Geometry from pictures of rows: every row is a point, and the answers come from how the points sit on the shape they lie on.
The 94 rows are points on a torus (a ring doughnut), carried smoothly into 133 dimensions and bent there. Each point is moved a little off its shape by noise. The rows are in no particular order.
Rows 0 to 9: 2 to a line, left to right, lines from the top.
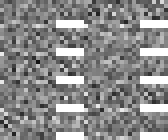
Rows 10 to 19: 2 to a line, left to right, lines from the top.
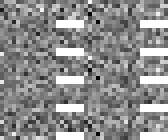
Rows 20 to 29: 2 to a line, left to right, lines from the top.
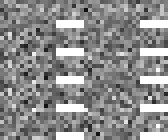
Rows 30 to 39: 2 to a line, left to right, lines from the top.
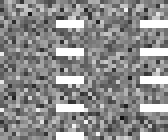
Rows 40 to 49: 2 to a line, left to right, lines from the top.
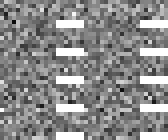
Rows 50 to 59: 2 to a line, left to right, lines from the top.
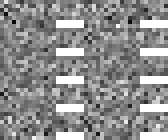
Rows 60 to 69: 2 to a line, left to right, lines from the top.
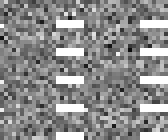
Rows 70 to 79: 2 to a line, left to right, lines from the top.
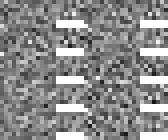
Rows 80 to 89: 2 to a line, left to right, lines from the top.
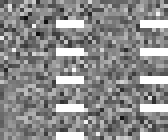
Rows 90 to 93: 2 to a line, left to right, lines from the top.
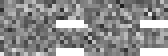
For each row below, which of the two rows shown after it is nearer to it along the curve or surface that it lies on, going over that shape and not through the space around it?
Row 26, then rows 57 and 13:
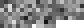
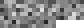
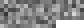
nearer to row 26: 57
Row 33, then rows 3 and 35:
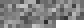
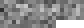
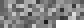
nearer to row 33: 35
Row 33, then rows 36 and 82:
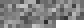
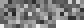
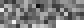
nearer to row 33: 82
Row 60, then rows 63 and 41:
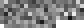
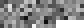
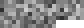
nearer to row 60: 41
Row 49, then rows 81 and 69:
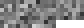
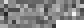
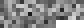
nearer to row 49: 69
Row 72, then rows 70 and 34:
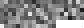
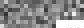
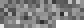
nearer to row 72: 70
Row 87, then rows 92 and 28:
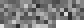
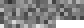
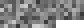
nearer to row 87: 28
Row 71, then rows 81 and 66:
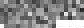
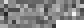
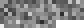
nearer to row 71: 81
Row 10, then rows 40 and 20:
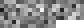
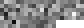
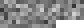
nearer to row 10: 40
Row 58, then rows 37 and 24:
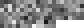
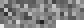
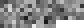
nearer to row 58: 24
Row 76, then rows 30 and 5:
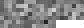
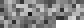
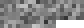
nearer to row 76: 5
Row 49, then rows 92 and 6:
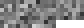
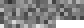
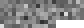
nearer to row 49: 92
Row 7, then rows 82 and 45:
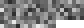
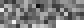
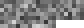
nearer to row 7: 82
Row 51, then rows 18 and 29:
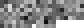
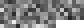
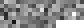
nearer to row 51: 18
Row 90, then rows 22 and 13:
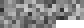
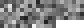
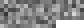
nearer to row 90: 13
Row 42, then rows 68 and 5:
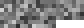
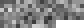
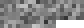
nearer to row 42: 5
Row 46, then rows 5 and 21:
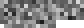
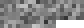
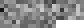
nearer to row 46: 21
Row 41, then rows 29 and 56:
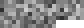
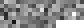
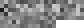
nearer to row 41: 56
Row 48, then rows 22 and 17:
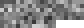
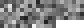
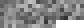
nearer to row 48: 17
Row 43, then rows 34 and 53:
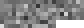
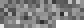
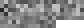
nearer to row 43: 34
